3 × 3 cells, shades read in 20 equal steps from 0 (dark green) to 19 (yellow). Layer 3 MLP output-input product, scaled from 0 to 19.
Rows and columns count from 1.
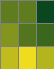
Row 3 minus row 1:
8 12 14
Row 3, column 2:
19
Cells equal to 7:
2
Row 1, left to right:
7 7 0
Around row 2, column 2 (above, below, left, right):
7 19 10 4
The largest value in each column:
15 19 14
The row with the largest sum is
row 3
